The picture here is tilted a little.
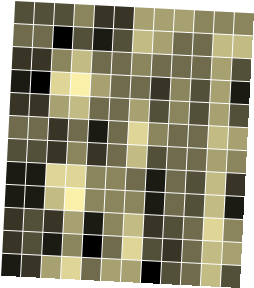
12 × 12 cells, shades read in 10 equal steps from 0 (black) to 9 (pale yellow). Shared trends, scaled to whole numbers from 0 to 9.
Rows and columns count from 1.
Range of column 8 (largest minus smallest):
6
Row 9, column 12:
1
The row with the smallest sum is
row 11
